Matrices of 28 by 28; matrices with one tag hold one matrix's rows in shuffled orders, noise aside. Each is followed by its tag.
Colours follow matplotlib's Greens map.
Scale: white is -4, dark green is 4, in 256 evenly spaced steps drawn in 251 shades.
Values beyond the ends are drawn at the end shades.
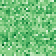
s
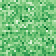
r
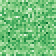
r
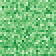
s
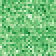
r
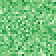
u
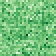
r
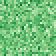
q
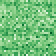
s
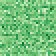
s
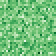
u
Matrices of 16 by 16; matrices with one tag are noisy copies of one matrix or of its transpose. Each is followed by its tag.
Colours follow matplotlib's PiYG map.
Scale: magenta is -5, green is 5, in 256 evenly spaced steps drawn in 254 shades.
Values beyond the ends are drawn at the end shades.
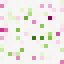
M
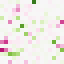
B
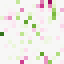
B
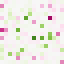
M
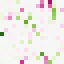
B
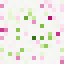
M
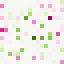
M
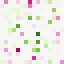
M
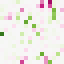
B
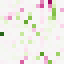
B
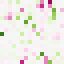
B
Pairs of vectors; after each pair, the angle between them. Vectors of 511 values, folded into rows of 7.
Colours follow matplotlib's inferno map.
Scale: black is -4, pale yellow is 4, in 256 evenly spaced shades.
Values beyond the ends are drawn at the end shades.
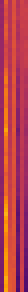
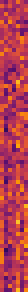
partly opposed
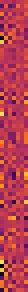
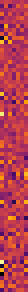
nearly parallel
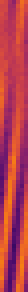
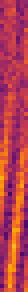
nearly opposite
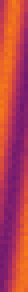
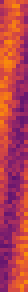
nearly parallel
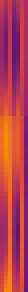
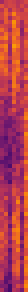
nearly opposite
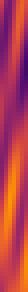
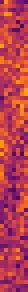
partly opposed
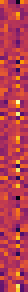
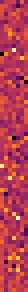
orthogonal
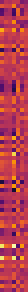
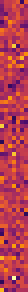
partly aligned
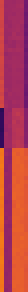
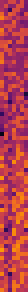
partly aligned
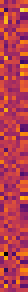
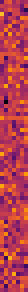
partly opposed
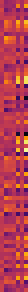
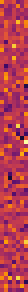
partly aligned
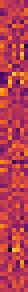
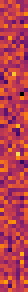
partly aligned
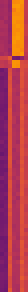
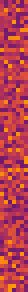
orthogonal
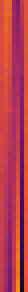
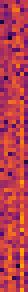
partly opposed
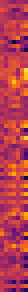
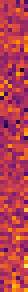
partly opposed
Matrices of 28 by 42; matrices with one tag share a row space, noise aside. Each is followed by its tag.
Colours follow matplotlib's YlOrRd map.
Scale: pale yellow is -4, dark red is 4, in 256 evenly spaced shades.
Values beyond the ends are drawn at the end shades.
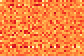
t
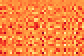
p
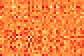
t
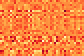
t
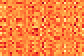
p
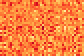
p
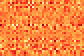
t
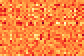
p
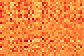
t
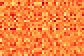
t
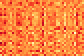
p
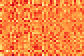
t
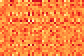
t
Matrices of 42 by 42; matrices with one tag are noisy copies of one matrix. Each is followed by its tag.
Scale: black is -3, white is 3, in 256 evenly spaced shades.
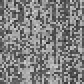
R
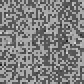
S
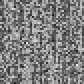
R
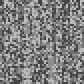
R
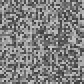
S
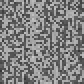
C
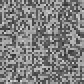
S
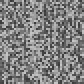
C
